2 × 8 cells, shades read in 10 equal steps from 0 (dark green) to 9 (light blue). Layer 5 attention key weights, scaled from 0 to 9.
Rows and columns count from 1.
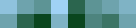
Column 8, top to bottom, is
7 6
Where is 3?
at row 2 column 7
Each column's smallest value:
6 2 0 7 0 4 3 6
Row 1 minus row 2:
2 4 5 2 2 1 3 1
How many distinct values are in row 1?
6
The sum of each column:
14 8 5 16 2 9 9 13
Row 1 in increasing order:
2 5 5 6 6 7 8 9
